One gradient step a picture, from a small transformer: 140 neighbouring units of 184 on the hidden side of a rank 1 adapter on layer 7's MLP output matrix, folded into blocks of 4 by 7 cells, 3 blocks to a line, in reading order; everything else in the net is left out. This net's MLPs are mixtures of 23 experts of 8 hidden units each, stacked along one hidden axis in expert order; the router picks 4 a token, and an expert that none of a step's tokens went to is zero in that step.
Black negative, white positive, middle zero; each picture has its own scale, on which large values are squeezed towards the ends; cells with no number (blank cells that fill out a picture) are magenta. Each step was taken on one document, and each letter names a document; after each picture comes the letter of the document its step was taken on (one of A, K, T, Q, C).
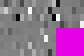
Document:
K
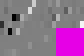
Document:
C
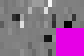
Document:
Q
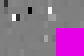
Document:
K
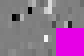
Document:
Q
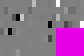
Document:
C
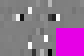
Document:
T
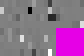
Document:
T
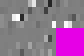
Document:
Q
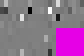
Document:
K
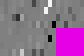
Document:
Q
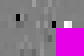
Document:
Q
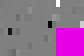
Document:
C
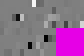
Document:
Q
